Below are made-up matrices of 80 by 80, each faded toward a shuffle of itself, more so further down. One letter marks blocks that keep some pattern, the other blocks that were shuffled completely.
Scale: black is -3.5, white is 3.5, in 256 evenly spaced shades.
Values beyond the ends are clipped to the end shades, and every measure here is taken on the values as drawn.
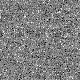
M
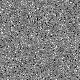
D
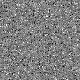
M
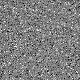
M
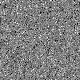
D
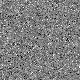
D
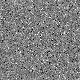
D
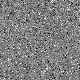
D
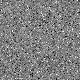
D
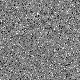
M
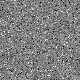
D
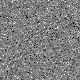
M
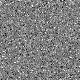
M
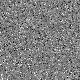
M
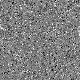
M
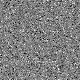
D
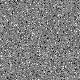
M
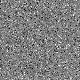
M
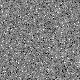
M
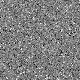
D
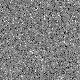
D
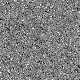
M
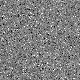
D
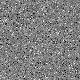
D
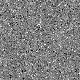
M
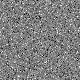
D
